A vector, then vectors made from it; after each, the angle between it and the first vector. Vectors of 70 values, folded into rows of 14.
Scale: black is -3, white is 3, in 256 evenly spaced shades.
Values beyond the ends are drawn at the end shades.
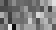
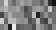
nearly opposite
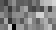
nearly parallel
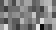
orthogonal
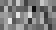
orthogonal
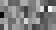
partly opposed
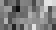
partly aligned
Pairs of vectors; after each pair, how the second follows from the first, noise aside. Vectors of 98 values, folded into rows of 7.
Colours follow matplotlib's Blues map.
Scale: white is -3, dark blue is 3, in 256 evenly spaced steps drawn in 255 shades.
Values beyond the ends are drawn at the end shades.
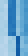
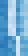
negated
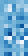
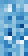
copied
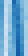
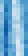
negated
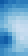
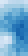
negated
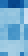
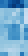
copied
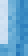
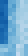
negated
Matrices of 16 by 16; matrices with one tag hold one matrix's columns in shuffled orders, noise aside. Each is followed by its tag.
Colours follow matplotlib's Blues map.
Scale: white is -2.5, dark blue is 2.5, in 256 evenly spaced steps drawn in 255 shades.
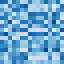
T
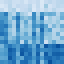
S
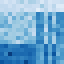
S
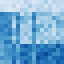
S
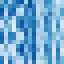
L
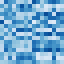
T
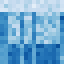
S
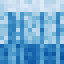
S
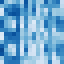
L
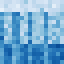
S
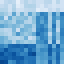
S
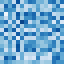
T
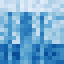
S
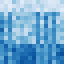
S
